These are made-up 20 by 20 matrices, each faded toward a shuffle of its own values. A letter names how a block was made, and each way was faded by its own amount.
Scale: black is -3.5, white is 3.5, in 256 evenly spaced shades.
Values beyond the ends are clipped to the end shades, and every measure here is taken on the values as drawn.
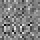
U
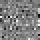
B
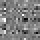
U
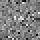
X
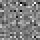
B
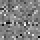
X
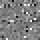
X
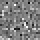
X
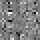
B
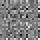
U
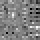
U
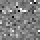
X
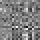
U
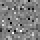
X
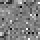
X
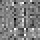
U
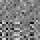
U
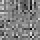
U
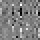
U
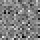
B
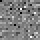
X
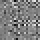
U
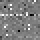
X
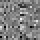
B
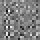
U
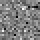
X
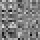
U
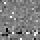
X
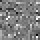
B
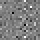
B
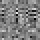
U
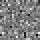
X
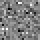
X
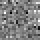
B
